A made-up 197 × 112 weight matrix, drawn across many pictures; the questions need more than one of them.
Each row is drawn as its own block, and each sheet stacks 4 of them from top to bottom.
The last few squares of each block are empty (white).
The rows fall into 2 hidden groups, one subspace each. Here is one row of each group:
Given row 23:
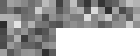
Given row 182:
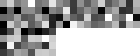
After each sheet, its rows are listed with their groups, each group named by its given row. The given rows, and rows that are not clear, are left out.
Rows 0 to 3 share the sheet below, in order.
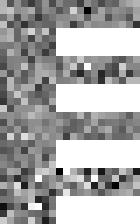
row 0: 182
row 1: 23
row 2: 182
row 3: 23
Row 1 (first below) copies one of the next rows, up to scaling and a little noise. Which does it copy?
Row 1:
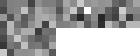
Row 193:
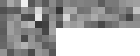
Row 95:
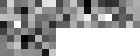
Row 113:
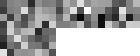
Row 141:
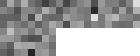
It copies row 113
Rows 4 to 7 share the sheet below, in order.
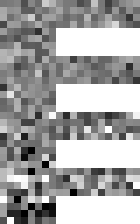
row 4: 23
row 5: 182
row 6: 23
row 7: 182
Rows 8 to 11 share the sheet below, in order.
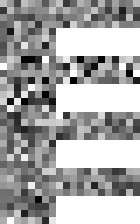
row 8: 182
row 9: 182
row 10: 182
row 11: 23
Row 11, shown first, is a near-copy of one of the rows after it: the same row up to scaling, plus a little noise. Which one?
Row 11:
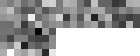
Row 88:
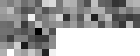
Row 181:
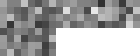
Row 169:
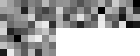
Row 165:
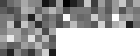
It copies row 88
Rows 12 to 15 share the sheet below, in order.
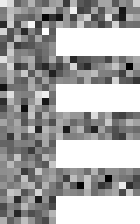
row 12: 182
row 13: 182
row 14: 23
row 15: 23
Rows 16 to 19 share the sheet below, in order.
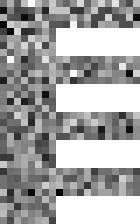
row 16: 182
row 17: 182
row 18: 23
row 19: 182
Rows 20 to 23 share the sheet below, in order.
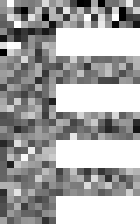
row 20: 23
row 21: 23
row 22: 182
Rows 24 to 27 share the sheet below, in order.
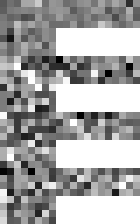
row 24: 182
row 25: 182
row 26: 182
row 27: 182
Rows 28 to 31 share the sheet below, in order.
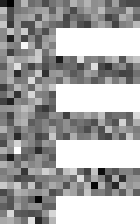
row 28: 182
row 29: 182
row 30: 23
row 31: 23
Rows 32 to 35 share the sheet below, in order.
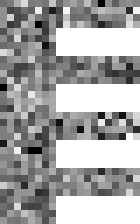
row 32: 23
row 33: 182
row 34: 23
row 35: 23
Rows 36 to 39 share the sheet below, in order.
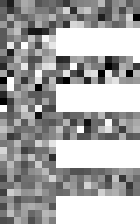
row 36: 182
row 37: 23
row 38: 23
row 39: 23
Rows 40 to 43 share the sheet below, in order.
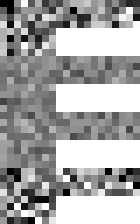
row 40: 182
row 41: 23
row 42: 182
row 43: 182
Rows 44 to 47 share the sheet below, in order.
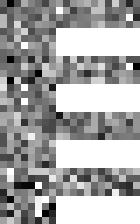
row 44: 182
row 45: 182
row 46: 182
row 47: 182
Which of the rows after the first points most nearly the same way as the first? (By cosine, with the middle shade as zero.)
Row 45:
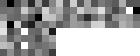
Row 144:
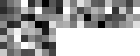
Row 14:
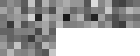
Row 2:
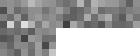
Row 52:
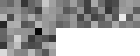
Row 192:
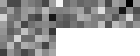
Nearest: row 192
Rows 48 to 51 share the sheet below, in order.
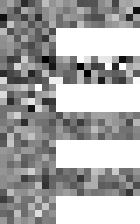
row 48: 182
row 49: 23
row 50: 182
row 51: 182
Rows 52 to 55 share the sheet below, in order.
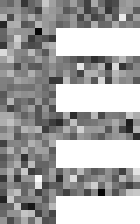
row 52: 23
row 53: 23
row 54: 182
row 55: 23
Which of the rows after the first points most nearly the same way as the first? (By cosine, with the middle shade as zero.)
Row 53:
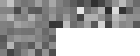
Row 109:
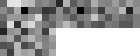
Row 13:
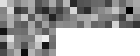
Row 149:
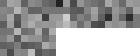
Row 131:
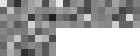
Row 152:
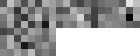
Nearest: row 13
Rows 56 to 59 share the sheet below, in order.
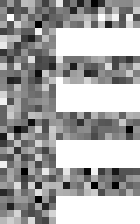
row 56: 23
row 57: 23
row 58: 182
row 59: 23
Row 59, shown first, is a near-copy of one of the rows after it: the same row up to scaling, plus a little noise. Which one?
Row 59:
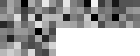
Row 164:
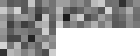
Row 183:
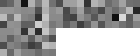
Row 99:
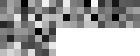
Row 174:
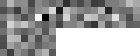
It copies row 99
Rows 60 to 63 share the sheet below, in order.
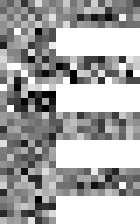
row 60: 23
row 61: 182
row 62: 182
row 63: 23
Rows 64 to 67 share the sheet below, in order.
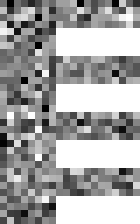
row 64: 182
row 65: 23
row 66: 182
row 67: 182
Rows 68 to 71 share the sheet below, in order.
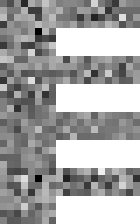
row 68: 23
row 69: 182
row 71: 23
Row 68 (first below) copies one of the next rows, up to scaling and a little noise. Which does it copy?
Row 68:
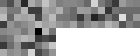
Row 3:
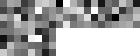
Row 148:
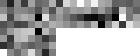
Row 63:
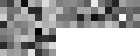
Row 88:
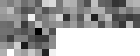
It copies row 63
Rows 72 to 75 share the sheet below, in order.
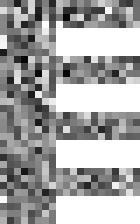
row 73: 23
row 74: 23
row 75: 182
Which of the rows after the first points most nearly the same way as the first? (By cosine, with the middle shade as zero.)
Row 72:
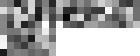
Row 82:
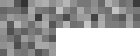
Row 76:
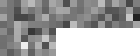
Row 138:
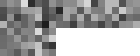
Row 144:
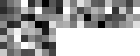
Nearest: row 82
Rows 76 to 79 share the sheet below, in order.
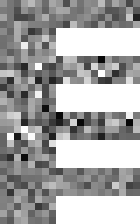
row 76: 182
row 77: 23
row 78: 182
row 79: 182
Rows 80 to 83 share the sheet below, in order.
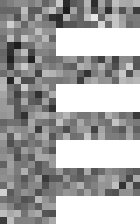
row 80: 23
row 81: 182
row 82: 23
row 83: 23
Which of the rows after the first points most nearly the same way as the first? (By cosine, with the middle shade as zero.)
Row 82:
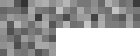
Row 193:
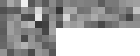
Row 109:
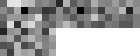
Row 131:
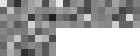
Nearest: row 131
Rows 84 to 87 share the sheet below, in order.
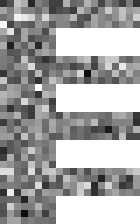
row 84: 182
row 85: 23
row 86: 23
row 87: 182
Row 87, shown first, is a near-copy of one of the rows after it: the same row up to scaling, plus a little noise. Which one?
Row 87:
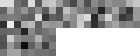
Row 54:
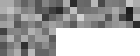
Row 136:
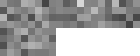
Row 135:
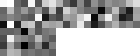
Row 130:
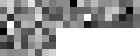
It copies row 135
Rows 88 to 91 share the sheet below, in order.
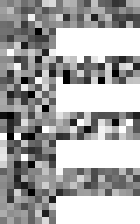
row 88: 23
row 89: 23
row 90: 182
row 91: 182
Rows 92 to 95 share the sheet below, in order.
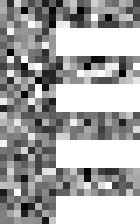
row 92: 182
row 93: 23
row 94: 182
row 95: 23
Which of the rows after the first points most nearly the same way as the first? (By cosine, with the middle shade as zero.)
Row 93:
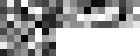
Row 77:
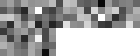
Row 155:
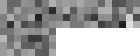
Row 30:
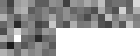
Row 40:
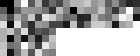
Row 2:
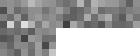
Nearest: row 77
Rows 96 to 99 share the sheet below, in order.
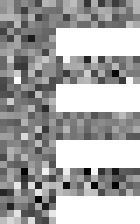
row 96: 23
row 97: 23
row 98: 23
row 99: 23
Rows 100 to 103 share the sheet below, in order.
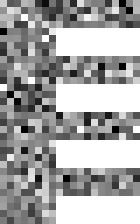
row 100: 182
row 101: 182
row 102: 23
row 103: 23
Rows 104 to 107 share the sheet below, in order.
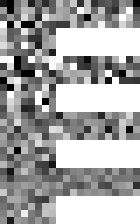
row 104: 182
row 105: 182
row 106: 182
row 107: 182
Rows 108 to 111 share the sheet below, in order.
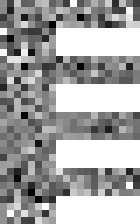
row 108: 182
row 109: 182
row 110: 23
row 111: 182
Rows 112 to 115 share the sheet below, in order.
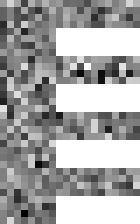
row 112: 182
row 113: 23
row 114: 182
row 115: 182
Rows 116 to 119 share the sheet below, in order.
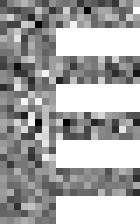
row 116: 23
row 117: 182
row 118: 23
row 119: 23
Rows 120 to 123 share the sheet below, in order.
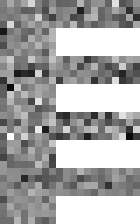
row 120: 182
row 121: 182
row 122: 23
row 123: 182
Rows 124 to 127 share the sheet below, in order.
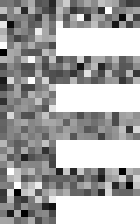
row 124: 23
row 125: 182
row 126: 182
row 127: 182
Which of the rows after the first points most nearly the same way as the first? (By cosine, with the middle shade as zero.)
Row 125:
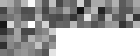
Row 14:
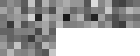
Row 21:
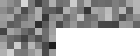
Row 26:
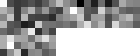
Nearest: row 21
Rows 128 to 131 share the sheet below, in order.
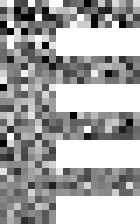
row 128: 182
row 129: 182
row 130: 182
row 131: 182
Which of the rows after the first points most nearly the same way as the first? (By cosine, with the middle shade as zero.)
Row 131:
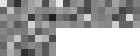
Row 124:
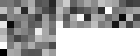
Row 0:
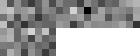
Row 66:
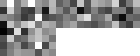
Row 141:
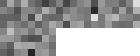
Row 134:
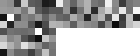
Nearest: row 66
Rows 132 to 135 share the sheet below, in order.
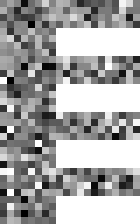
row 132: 182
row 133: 23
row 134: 23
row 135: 182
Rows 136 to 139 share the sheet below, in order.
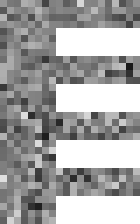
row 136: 182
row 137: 182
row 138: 23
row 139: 23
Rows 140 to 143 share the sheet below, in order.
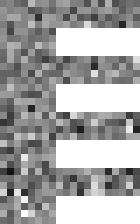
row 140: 23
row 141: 23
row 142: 182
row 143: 182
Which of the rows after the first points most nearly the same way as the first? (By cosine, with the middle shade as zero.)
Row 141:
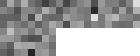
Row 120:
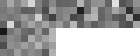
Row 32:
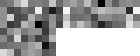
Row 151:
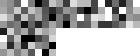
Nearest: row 151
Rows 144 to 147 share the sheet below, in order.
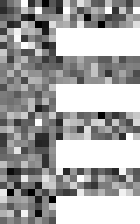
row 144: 23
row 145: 182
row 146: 23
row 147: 182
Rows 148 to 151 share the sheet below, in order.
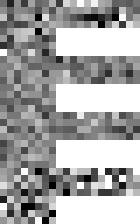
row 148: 23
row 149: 182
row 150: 182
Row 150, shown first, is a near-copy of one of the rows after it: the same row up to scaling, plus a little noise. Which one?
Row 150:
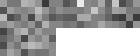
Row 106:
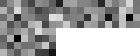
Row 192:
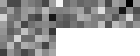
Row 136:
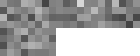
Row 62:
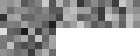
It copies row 136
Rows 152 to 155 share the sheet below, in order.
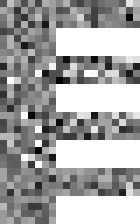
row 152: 182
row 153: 23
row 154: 23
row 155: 23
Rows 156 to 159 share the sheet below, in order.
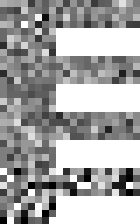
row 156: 23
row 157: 23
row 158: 182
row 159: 182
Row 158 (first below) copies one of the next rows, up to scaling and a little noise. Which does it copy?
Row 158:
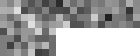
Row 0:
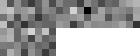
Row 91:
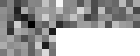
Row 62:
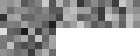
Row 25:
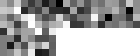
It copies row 25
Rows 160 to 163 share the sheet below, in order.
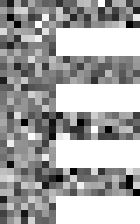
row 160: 23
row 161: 182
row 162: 182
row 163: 182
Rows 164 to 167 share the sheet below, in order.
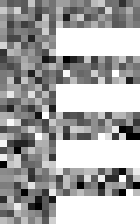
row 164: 23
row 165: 23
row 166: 23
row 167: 23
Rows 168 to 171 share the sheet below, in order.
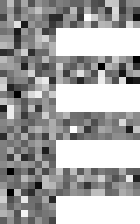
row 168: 23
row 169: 23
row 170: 182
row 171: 182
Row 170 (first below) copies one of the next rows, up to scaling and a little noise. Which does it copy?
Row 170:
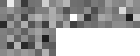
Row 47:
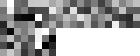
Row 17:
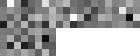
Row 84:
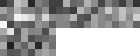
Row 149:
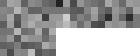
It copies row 17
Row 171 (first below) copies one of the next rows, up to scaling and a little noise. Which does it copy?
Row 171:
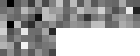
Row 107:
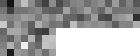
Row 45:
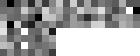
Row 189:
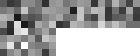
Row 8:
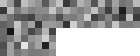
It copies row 45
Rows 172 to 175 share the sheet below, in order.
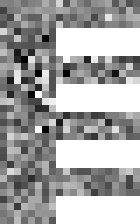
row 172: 182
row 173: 23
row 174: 23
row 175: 182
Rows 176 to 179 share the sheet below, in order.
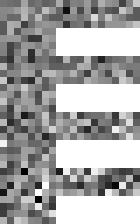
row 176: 23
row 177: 182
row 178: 182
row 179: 23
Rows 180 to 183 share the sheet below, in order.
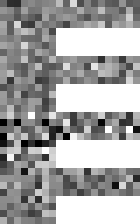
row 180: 182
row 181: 23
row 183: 23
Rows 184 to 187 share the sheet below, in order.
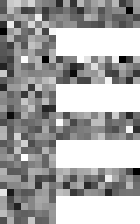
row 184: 182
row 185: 182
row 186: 182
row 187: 23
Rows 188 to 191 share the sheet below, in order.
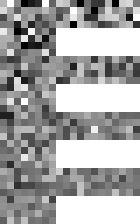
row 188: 182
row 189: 182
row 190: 182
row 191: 182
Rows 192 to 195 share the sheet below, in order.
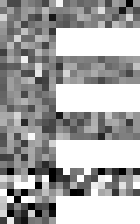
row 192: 182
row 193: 23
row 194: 182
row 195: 182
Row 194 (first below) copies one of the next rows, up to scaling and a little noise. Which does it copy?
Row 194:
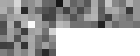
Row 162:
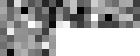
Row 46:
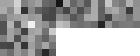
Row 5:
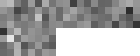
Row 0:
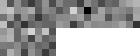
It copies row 46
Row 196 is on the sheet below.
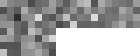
